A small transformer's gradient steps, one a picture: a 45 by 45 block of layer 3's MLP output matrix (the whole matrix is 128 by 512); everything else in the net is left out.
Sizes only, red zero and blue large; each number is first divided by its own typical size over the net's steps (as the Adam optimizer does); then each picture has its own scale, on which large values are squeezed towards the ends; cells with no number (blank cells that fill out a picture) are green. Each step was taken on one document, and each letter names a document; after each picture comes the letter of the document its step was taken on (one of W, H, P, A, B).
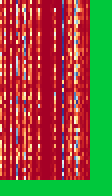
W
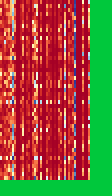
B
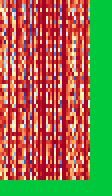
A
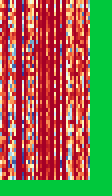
A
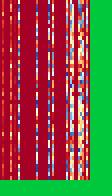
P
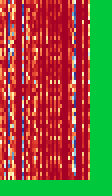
B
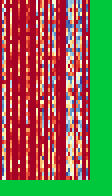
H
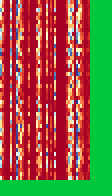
W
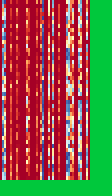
H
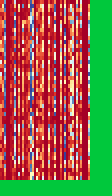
A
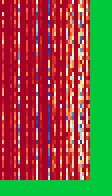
P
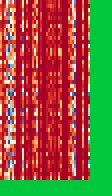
B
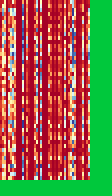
B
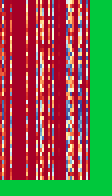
H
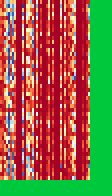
B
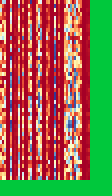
W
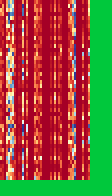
B
